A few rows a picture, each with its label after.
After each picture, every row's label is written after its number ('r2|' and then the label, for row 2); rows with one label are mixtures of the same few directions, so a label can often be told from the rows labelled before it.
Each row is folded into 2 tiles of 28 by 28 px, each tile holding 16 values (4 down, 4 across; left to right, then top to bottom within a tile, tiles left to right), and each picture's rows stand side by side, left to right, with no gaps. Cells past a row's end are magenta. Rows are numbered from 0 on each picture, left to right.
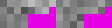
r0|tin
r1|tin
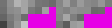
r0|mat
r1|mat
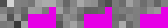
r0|tin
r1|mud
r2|mat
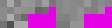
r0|mat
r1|mat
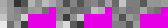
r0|mat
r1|mat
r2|tin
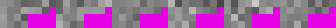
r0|tin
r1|mud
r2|mat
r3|tin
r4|tin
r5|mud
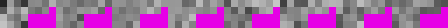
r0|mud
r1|tin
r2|mud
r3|mat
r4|tin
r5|mud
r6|mud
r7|mud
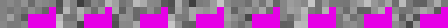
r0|mat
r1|mud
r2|mud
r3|mud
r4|tin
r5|mat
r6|tin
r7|tin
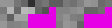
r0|tin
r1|mud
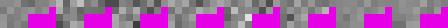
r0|mud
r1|mud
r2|mud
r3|mud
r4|tin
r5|mat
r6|mat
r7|mat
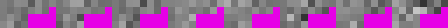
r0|mat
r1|mat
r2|mat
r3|tin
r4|mud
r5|mat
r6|mud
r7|tin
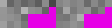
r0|tin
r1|tin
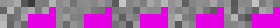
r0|mud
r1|mat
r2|tin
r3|mat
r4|tin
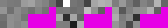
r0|mud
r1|tin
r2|tin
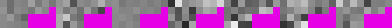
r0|tin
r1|mat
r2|tin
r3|tin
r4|mat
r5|mat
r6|mud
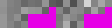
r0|tin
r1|mud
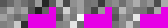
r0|mud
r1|tin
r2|tin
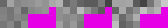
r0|tin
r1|tin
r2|mud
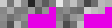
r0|mud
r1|mud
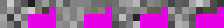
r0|tin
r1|tin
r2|mat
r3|mud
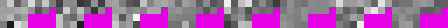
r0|mat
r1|mud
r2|mat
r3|mud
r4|mud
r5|mud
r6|mud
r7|mud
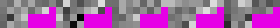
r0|mat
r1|tin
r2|tin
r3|mud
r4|mat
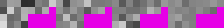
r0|mud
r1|tin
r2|mat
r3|mat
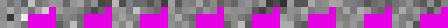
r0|mat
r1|mud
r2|tin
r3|tin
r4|mud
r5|mud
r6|tin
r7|mud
